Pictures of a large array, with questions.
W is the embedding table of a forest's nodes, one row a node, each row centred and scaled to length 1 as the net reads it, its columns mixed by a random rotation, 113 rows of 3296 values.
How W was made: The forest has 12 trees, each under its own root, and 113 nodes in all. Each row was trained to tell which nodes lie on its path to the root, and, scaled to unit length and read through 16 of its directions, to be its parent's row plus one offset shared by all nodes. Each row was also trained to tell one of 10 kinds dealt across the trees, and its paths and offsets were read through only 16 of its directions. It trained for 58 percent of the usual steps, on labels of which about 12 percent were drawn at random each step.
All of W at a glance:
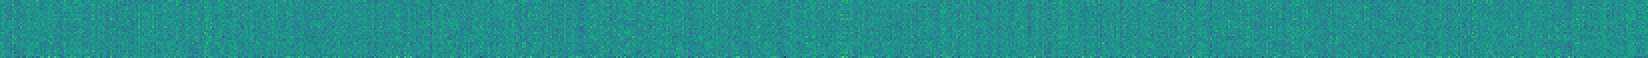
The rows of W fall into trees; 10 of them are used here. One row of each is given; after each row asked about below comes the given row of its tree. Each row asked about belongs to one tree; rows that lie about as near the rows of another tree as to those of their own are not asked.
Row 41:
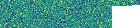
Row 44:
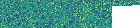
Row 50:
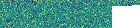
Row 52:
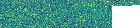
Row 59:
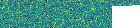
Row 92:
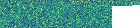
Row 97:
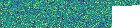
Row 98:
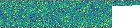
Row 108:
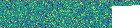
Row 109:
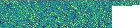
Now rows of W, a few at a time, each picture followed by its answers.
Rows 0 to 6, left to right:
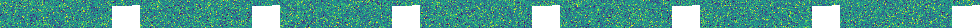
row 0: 98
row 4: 92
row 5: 50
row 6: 92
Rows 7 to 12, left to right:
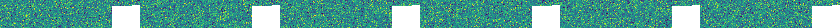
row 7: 41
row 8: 52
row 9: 59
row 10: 59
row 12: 92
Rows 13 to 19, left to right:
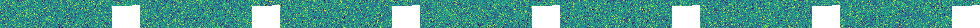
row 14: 97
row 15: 41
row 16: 108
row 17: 52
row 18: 108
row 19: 98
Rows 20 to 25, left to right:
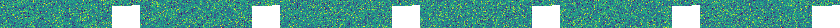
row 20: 52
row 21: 92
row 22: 50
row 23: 41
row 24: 50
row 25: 52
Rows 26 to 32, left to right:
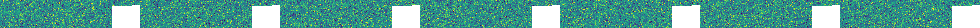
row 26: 108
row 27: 97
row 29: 41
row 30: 50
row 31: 92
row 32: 59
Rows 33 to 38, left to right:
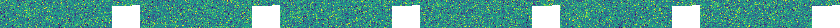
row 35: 52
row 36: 92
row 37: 41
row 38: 92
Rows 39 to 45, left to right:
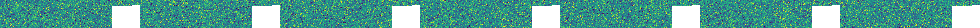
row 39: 92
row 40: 108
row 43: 52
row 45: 98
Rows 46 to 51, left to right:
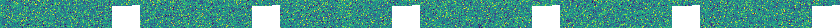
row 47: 52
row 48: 108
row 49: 41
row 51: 50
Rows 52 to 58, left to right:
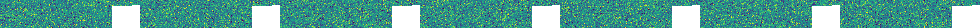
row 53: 50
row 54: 52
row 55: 52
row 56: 52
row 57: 108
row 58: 41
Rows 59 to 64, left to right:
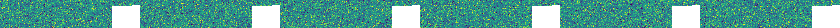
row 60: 59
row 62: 50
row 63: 52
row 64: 98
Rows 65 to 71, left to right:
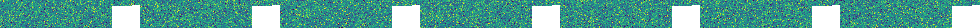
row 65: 92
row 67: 41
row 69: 109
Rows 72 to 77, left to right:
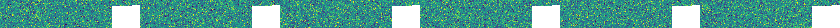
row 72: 59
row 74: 92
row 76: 41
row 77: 44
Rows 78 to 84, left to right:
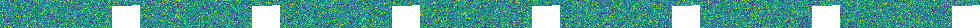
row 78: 50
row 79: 59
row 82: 92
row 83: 108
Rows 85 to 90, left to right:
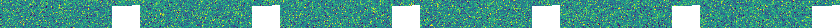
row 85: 108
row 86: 108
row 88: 92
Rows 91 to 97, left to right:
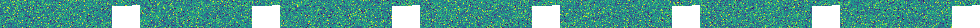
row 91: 52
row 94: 108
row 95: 50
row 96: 108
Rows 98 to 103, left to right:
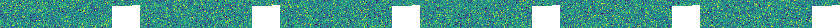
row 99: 41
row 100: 41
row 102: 59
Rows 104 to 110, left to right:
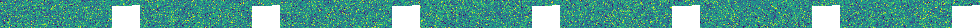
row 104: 98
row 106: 98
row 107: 41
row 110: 44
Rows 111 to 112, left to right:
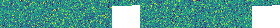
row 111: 108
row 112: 98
